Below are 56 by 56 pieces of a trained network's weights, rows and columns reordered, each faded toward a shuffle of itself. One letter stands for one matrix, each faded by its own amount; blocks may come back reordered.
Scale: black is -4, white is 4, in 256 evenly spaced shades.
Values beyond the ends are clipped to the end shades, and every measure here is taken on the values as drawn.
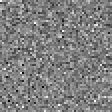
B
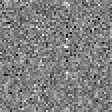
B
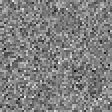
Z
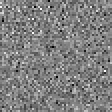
B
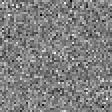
B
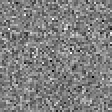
B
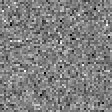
B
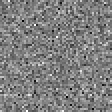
B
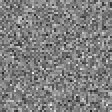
Z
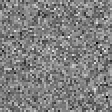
Z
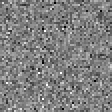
B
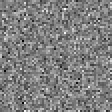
B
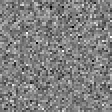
B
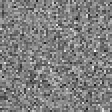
Z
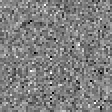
B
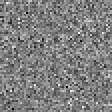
B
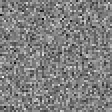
Z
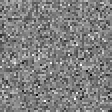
B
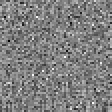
B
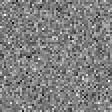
B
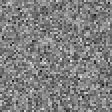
Z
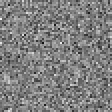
Z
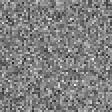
Z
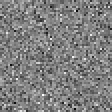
B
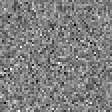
B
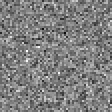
Z
